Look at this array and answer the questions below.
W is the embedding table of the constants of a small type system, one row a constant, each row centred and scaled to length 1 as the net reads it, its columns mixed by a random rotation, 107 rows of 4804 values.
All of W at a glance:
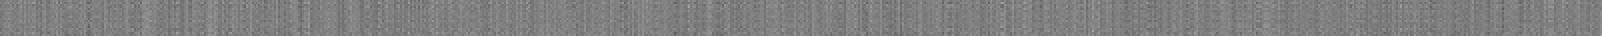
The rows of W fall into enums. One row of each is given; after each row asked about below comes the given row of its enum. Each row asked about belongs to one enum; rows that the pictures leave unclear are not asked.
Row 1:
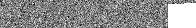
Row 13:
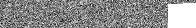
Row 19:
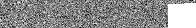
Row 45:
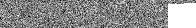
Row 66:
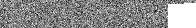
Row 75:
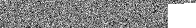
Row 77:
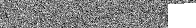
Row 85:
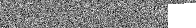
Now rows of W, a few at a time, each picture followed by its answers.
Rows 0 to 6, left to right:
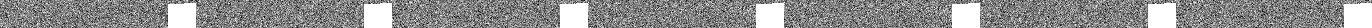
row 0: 77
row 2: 19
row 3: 85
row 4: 85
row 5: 1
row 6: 19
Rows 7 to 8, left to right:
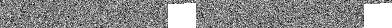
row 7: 1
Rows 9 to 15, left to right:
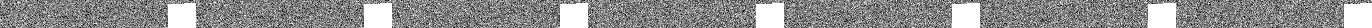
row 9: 19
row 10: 19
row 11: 77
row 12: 66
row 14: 13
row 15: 1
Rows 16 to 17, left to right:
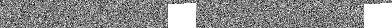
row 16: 1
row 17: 85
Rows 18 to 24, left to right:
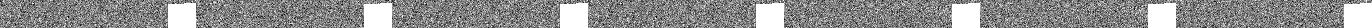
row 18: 1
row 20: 1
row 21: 1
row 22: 85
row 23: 85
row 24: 75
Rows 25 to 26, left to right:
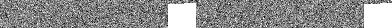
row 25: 77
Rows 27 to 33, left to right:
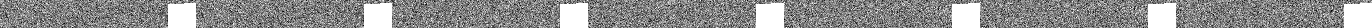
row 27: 77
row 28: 77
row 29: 1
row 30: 13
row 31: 85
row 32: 85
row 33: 66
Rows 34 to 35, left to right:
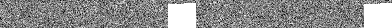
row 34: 45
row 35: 19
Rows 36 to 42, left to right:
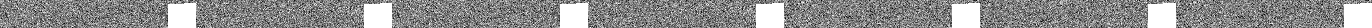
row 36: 77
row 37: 85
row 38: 77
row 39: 85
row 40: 19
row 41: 13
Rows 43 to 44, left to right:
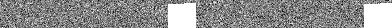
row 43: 85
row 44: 19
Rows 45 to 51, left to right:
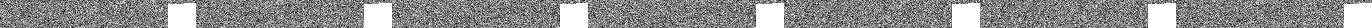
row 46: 13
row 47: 77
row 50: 1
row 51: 13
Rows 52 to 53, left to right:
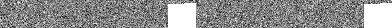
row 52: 19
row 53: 1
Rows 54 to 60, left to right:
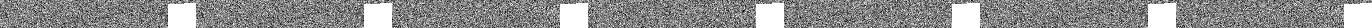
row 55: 77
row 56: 85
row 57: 66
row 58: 13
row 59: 77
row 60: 85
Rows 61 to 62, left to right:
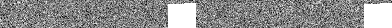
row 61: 19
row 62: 45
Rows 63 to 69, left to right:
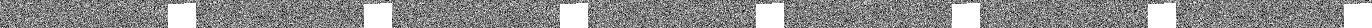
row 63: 85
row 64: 19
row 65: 85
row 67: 13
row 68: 66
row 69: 19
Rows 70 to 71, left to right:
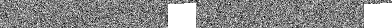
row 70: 77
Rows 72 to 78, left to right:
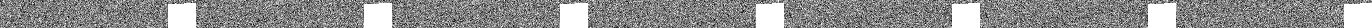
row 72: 1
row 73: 13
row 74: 13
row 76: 77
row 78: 85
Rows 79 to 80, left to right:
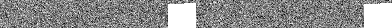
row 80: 19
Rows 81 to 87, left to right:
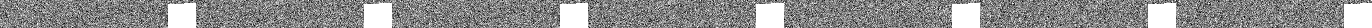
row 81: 77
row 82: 13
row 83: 77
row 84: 13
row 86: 1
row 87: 1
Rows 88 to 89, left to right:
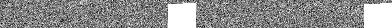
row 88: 13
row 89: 85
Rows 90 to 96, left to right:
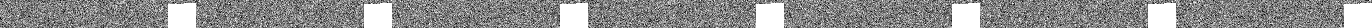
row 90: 45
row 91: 1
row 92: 77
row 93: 13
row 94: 77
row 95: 1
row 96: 19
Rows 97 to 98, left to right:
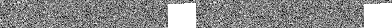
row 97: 19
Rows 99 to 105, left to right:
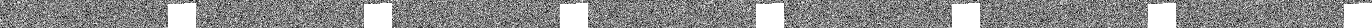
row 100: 1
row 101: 75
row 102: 45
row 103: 19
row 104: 13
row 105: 13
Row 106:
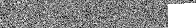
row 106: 19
